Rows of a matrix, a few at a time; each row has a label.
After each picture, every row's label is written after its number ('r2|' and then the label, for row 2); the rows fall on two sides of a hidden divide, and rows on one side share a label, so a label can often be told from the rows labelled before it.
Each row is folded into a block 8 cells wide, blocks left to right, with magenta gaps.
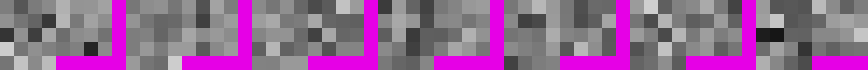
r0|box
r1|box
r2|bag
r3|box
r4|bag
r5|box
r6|box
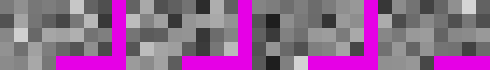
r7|box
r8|box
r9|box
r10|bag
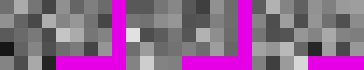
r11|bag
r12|bag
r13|box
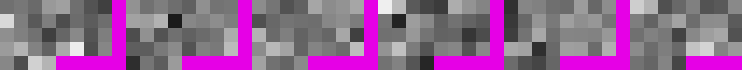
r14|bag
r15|box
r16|box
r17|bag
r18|box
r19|bag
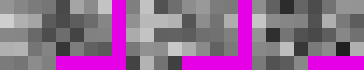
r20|box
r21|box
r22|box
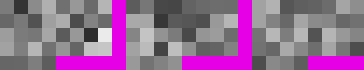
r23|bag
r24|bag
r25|bag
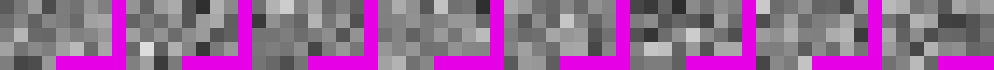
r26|box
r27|bag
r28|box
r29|box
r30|bag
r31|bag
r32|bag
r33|bag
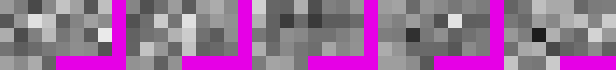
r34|box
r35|box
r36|bag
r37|box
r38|box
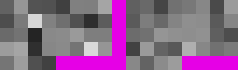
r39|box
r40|bag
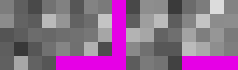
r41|bag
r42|box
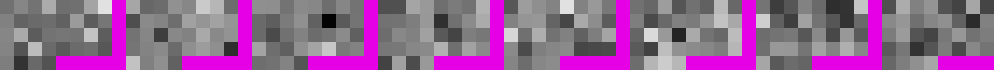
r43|box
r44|box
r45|bag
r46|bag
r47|box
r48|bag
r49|bag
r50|bag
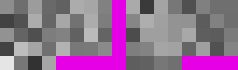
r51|box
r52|bag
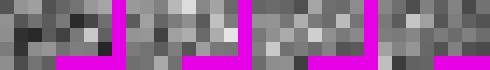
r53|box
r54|box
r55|bag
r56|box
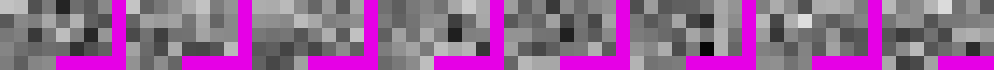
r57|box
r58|box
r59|box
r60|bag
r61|bag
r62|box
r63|bag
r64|box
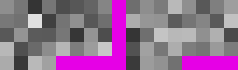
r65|box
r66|bag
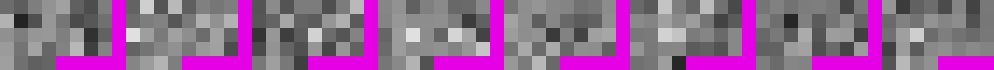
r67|bag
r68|box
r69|box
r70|bag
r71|bag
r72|bag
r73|bag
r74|bag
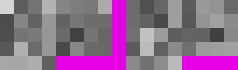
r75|bag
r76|bag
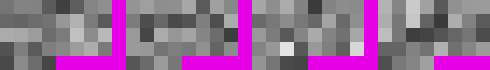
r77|bag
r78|bag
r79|box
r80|box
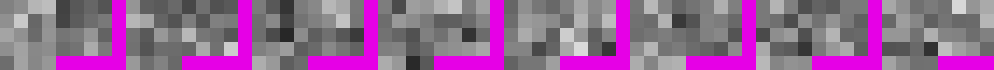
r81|bag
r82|bag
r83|box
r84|box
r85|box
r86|box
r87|bag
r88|box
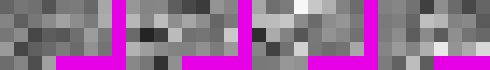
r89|box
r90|box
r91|box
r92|bag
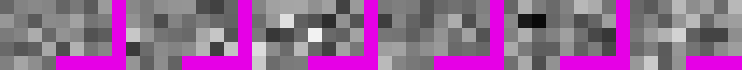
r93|bag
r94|bag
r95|box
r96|box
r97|bag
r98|bag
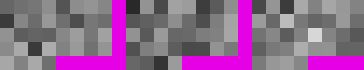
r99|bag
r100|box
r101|box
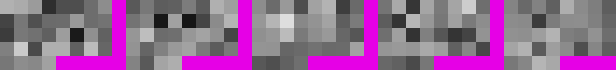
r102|bag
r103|bag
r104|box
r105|box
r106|bag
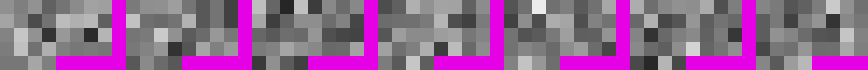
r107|bag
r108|bag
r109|bag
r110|bag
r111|bag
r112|bag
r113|bag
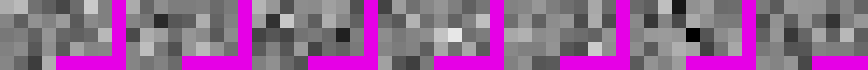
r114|box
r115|bag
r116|box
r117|box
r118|bag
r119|bag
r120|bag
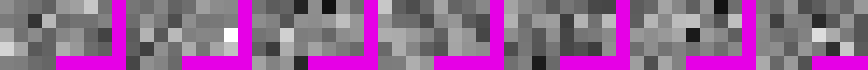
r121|bag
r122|box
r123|bag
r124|bag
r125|box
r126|bag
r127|bag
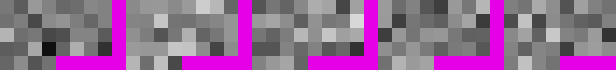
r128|bag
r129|box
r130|box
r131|bag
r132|bag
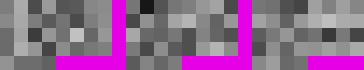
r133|box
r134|bag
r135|bag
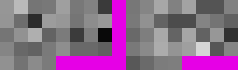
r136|bag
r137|bag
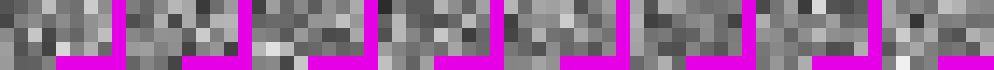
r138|box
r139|box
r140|box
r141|box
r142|bag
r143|bag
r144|box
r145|bag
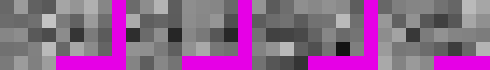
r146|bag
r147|bag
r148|box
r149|box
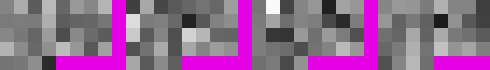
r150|bag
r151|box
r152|box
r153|bag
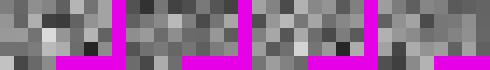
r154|box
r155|bag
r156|box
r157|box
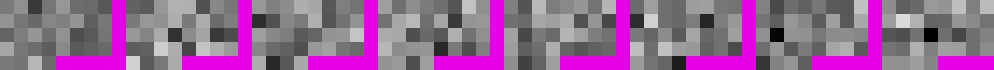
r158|bag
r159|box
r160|box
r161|box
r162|box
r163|box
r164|bag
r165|box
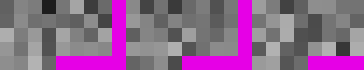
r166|bag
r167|bag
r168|box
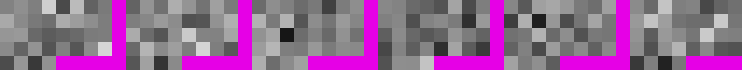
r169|box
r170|box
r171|box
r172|bag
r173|bag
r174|box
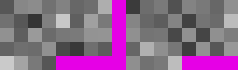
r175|bag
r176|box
